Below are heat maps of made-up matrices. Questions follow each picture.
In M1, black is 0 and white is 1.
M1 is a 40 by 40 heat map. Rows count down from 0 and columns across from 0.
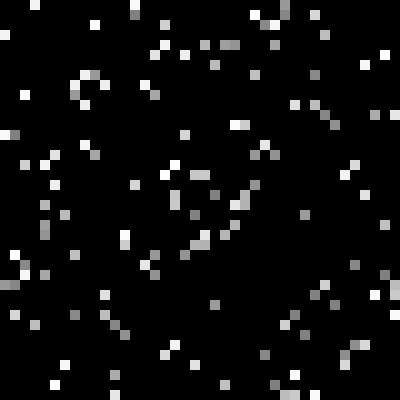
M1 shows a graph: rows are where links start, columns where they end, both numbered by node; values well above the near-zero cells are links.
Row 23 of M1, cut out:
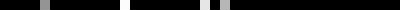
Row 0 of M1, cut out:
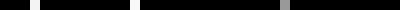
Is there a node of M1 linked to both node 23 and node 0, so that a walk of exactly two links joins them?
no
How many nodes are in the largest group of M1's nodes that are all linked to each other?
3
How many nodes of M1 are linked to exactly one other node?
0
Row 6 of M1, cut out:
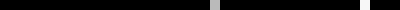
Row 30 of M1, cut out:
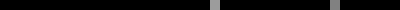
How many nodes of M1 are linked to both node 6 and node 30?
1
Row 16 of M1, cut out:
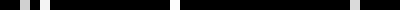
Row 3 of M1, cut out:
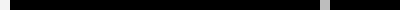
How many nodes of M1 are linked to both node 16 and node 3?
0
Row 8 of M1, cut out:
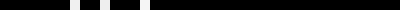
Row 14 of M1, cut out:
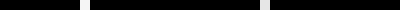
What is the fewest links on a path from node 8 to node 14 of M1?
1
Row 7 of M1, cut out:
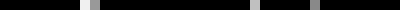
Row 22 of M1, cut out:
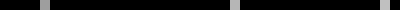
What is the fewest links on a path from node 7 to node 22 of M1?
5
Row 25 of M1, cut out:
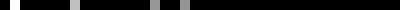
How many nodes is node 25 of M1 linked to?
4
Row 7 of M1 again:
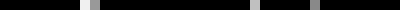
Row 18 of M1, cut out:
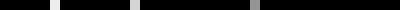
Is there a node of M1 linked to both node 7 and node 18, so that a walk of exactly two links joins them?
yes
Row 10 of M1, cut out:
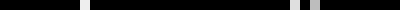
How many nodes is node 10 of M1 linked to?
3
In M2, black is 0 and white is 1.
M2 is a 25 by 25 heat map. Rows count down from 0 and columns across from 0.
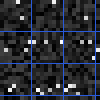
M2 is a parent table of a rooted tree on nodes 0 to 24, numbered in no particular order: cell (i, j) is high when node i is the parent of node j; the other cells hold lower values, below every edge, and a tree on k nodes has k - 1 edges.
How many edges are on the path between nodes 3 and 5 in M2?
3
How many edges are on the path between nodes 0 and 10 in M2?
5
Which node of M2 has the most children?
10
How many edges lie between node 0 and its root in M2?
0
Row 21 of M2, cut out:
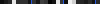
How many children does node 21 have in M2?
4
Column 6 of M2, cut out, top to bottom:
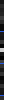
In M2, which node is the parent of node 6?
12
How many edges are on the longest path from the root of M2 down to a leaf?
8
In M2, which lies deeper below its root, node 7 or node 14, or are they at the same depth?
node 7
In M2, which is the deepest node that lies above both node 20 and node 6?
10
